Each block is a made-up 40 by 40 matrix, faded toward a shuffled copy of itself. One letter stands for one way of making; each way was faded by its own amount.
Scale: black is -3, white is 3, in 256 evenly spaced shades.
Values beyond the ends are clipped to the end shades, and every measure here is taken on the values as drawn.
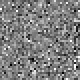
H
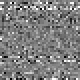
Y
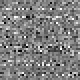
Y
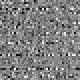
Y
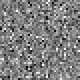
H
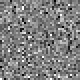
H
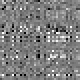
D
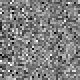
H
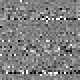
Y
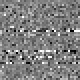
Y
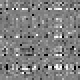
D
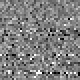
Y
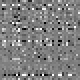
D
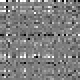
D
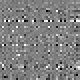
D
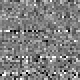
Y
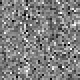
H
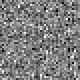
H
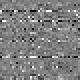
D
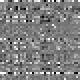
D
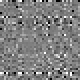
D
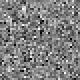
H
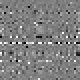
D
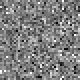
H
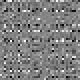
D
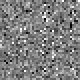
H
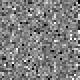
H
